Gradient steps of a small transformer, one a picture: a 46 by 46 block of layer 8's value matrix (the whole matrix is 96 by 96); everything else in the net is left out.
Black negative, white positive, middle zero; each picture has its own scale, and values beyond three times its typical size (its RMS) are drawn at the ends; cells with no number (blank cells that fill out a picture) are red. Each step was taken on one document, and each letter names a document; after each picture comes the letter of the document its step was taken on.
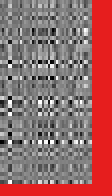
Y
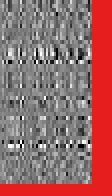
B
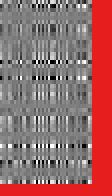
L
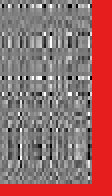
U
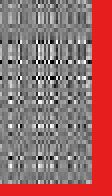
Y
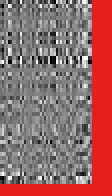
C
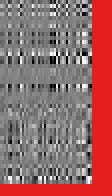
C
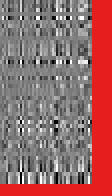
B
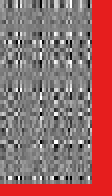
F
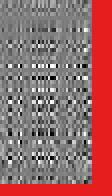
Y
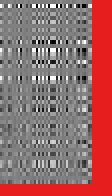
L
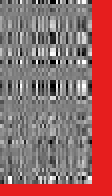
C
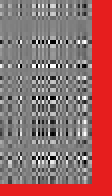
Y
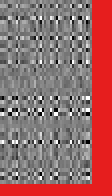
F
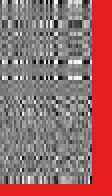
B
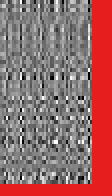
B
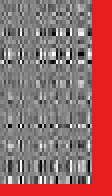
B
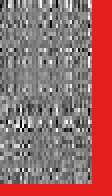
U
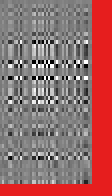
Y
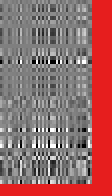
L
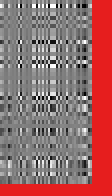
L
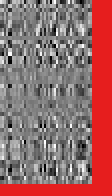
C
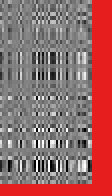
L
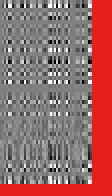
L
